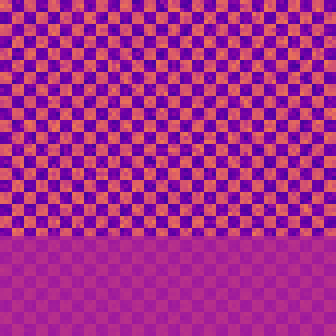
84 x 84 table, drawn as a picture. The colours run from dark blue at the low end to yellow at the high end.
A checkerboard runs through the table. No overall slope runs across the table. A horizontal seam about 70% of the way down splits the table, and the bottom part is calmer. On average the colour sits 40% of the way up the scale. No single row or column stands out from its neighbours.
